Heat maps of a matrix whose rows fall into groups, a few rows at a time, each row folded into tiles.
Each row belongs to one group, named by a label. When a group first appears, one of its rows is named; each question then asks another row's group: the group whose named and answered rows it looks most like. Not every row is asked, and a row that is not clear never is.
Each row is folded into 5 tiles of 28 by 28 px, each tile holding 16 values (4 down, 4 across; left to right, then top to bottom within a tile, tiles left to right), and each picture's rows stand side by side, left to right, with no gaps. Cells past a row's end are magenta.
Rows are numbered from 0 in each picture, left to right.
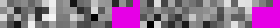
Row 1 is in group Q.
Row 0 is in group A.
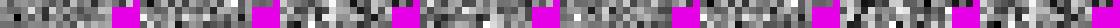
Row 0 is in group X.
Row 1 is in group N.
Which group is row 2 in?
A
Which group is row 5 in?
N
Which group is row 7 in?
A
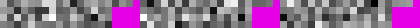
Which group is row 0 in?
A
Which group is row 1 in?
N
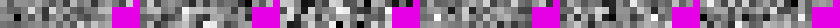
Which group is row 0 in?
X
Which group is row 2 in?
A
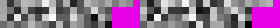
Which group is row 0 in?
A
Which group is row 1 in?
A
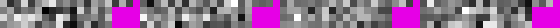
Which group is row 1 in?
N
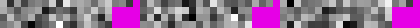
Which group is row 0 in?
Q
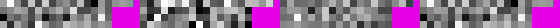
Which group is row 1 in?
A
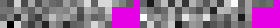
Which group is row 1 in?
N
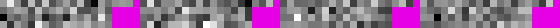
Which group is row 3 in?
X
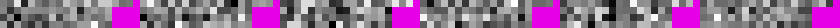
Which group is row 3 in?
N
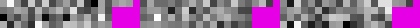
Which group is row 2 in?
Q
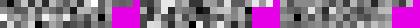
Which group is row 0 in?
N
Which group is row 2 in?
X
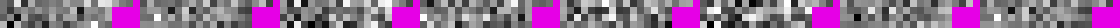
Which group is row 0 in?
Q
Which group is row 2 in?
Q
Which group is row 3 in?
N
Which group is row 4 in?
A
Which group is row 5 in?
Q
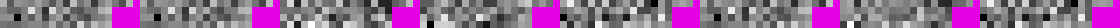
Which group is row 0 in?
X
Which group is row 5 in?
X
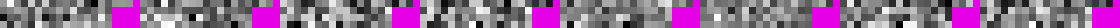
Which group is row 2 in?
A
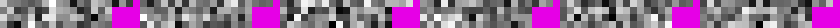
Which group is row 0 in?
A
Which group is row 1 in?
N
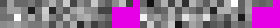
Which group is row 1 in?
N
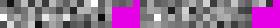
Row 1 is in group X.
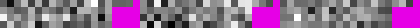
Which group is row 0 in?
N
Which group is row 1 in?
Q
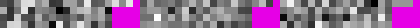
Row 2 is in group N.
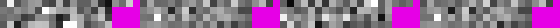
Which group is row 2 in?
N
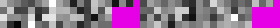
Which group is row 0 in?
A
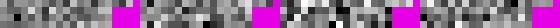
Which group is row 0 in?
X
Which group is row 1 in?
Q
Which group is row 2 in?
A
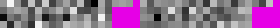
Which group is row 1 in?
X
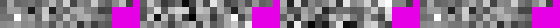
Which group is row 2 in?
Q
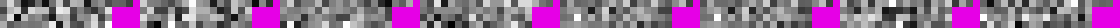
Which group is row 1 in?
A
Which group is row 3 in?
Q
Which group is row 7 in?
N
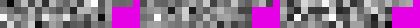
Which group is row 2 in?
A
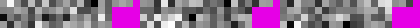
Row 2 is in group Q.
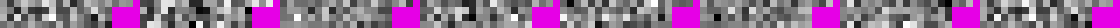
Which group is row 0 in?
A
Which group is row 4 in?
N
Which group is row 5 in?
X
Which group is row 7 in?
A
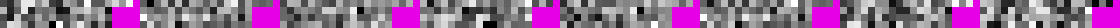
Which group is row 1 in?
N
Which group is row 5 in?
N
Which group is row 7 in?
A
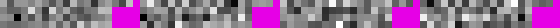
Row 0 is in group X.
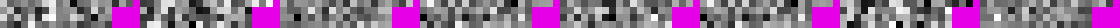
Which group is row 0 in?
A
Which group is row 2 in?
X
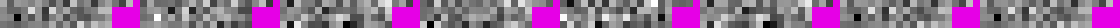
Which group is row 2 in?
Q
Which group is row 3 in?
Q
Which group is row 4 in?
N
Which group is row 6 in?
X
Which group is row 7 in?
X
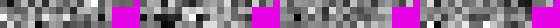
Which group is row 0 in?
N
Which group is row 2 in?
X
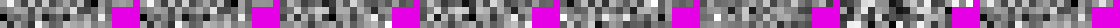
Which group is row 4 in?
N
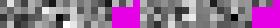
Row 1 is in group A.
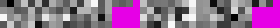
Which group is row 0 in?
N
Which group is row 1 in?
A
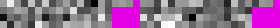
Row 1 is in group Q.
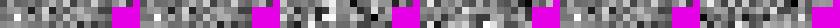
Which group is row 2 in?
A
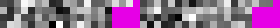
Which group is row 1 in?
Q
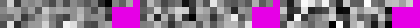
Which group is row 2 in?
A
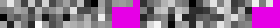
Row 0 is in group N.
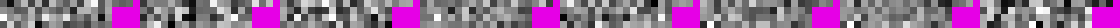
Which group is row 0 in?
N
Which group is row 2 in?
A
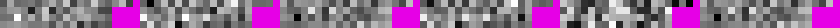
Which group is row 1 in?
N
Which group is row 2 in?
X
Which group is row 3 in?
N
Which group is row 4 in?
A
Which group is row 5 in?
X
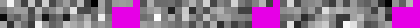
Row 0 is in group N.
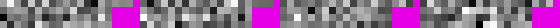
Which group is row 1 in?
N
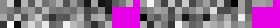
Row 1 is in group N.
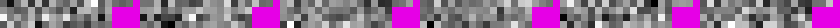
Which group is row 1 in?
Q
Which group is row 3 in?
Q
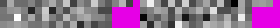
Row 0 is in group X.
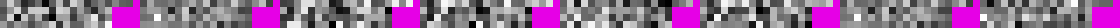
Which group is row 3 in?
A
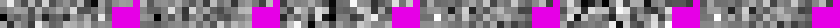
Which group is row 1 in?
X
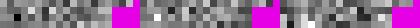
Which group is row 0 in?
X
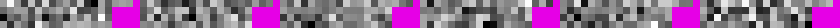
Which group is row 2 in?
Q
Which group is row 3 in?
Q
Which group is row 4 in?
Q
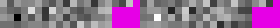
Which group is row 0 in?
X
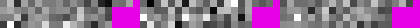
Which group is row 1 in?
N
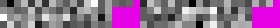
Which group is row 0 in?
N
